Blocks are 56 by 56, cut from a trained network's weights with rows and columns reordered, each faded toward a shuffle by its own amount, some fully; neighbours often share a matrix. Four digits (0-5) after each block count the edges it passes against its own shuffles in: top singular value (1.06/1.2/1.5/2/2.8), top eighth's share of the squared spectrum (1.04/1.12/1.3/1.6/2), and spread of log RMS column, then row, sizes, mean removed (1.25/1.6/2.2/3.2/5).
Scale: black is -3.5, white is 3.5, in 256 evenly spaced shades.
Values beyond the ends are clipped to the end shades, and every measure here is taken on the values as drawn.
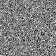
2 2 0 1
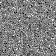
0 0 0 0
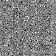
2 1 0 0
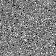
0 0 0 0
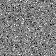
0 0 0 0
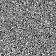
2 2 0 1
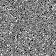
0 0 0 0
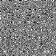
2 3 0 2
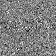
1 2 0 1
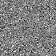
2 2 0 1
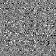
2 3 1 3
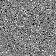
0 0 0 0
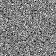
0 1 0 0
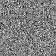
2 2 0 0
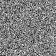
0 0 0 0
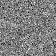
0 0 0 0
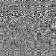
3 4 1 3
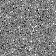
0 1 0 0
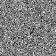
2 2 0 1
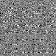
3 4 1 3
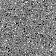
0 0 0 0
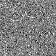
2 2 0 1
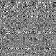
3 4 1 3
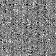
2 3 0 2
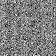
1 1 0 0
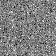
1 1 0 0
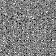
1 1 0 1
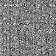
2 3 0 2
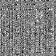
3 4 1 3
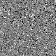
2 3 1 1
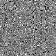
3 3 1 1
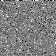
2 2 0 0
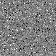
0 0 0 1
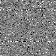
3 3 1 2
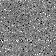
1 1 0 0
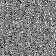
1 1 0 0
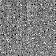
2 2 0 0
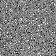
1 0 0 0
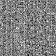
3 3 0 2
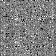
2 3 0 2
